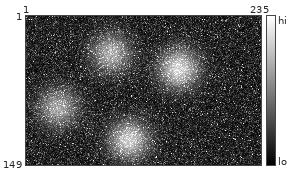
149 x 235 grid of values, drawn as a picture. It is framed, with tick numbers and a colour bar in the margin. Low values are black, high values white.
No row or column stands out. The values are skewed, with a long tail toward high values. Neither half mirrors the other. There are four bumps. There is no overall slope.
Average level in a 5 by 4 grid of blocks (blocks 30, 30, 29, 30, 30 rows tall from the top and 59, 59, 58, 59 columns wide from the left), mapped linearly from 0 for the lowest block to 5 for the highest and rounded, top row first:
0200 | 0450 | 2020 | 3200 | 0410
